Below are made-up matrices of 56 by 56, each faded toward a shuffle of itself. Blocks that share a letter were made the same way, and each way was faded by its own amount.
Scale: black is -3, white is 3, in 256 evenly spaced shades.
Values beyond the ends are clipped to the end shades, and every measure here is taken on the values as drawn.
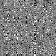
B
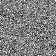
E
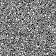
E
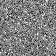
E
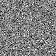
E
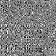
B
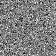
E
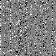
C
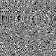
B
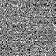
B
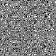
B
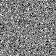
E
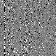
C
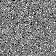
E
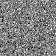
E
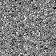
E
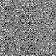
B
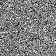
E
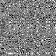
B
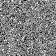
E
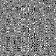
B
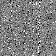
C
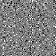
B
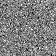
E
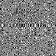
B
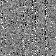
C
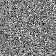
E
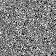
E
